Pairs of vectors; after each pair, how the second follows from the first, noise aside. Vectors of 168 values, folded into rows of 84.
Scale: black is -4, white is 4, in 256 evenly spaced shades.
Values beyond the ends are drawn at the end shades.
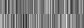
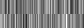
copied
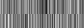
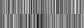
reversed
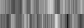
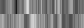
reversed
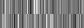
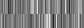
reversed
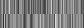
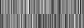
reversed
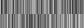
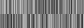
reversed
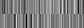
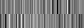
reversed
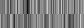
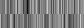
copied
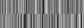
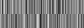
reversed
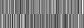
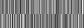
copied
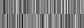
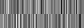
reversed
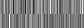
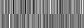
copied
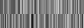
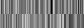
reversed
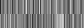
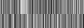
reversed
